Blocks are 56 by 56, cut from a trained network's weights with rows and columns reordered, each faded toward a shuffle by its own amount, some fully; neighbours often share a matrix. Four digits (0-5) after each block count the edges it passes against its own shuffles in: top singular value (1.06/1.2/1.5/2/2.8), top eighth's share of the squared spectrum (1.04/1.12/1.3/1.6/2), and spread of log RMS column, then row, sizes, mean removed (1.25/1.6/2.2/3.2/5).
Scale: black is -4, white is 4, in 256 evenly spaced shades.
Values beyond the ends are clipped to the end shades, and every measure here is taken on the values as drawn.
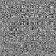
3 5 2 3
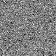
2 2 0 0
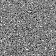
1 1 0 0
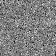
0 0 0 0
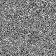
0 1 0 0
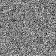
2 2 0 1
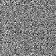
3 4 1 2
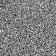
0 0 0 0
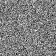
0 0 0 0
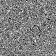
0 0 0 0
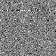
2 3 0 1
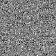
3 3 1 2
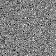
2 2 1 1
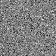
1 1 0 1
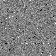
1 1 0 1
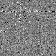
2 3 0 1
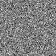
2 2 0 0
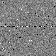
3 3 0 1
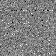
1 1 0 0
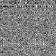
3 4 2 2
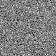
1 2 0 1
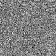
2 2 0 0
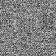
3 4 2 0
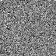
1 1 0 0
